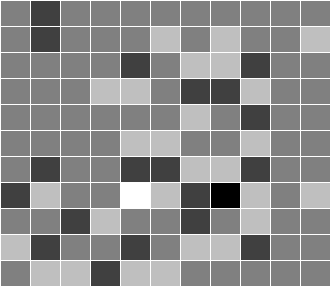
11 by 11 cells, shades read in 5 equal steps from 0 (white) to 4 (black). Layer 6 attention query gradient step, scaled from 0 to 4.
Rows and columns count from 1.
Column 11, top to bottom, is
2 1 2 2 2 2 2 1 2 2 2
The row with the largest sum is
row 7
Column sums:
22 24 22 21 20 19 21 21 22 22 20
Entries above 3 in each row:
0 0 0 0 0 0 0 1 0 0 0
